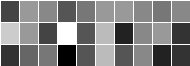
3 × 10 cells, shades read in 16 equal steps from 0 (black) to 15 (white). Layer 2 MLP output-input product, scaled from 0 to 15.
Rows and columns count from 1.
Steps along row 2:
down down up down up down up up down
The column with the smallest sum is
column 10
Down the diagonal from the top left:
4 9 7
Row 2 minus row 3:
9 3 -3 15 0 0 -3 0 7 0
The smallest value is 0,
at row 3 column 4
